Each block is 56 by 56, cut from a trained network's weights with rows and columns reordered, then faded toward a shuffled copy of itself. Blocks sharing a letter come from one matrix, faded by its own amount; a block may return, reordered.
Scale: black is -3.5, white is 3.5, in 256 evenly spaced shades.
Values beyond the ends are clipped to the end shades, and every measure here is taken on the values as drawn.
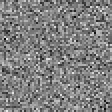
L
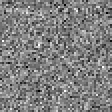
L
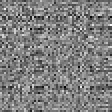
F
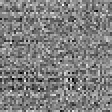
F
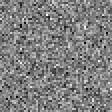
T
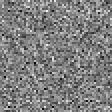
L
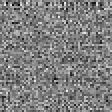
F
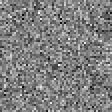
L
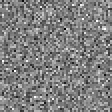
T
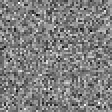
L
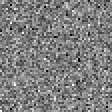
T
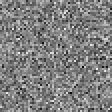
L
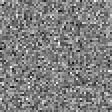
T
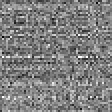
F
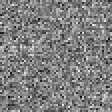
L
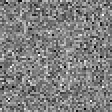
L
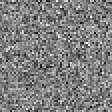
L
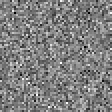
T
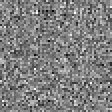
L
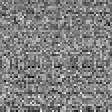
F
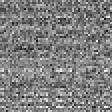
F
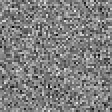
L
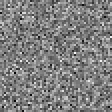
L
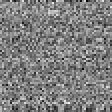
F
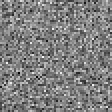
L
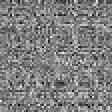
F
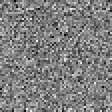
L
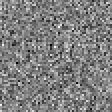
L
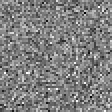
T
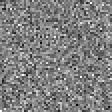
T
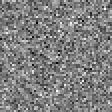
T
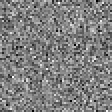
L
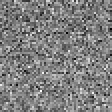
L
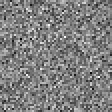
T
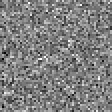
T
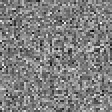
L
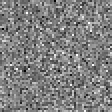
T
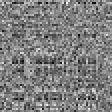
F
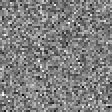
T
